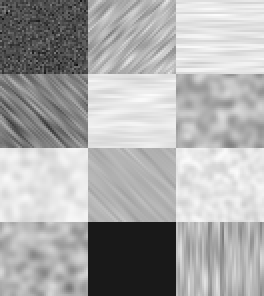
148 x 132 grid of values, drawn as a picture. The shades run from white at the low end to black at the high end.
The table splits into 4 rows of 3 panels. Panel 1,1: high, fine-grained. Panel 1,2: low, slanting up to the right. Panel 1,3: very low, streaked across, faint in contrast. Panel 2,1: middling, slanting down to the right. Panel 2,2: very low, streaked across, faint in contrast. Panel 2,3: low, blotchy. Panel 3,1: very low, blotchy, faint in contrast. Panel 3,2: low, slanting down to the right, faint in contrast. Panel 3,3: very low, blotchy, faint in contrast. Panel 4,1: low, blotchy. Panel 4,2: very high, flat. Panel 4,3: low, streaked downward.
